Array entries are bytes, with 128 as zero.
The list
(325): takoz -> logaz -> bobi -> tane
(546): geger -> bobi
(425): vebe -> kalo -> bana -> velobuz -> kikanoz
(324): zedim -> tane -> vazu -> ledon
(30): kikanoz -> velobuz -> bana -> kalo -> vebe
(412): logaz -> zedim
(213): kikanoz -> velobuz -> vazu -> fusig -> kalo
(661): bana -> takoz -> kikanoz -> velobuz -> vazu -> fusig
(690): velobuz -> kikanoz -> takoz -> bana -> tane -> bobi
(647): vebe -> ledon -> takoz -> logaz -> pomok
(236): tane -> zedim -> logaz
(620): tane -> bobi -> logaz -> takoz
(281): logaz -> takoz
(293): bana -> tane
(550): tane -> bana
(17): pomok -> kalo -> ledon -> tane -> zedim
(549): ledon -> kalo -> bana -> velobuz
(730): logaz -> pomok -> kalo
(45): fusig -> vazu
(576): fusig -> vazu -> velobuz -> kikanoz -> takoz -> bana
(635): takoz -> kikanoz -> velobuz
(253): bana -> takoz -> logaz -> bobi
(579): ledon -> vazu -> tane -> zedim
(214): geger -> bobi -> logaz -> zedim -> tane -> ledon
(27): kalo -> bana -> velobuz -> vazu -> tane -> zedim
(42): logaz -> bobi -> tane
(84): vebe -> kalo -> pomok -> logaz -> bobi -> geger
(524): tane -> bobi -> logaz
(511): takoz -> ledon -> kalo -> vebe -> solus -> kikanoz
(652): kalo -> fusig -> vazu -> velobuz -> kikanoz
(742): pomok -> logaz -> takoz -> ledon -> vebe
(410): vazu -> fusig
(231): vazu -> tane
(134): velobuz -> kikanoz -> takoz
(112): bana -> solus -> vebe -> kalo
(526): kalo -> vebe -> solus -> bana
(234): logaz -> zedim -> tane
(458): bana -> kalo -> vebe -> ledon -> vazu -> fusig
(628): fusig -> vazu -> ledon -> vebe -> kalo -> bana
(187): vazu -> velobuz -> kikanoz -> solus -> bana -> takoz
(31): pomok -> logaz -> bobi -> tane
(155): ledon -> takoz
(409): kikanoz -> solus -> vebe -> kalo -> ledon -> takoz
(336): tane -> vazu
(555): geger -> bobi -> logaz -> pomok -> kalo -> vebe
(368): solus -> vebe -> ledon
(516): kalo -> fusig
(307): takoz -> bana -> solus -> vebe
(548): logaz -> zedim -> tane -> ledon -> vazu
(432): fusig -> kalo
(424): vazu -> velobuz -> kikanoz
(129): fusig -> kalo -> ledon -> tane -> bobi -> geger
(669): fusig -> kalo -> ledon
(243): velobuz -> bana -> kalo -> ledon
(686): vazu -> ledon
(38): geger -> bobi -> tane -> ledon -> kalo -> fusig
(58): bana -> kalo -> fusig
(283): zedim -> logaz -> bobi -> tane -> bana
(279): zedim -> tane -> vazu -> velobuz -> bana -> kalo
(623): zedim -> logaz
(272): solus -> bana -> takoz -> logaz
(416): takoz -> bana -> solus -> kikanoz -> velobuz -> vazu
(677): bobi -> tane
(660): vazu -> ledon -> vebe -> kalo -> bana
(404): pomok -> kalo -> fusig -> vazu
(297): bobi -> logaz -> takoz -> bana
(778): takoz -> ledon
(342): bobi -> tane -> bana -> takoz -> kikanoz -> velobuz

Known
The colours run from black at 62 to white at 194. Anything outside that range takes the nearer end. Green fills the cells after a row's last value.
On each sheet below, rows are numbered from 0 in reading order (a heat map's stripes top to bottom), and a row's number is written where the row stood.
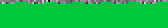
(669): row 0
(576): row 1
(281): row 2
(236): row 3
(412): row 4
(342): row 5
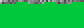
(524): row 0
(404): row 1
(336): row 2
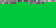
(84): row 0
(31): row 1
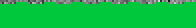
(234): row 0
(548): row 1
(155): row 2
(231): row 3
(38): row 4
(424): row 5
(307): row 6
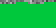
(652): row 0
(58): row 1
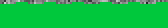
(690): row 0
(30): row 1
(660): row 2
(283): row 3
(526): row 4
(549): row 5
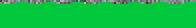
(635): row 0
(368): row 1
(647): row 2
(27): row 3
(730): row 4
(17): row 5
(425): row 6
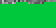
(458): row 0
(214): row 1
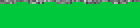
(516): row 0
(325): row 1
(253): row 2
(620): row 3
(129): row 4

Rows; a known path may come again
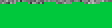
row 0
(45)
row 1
(234)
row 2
(155)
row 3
(134)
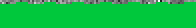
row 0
(432)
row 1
(213)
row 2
(416)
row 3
(686)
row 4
(324)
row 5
(187)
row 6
(42)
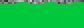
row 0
(283)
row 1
(661)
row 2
(336)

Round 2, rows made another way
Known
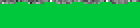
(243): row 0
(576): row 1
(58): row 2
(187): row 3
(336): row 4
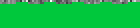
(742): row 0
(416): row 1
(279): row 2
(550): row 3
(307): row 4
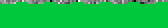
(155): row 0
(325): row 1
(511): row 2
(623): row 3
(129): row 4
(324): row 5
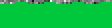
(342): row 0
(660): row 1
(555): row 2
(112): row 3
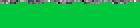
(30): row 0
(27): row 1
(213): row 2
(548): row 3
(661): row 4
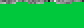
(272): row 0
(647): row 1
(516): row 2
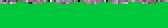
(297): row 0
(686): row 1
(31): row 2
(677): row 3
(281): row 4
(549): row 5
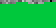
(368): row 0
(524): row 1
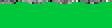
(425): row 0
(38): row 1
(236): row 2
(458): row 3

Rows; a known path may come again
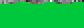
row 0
(432)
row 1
(187)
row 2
(231)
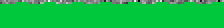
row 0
(368)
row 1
(412)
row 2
(134)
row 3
(669)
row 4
(404)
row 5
(236)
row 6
(526)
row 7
(283)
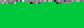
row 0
(409)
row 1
(410)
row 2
(548)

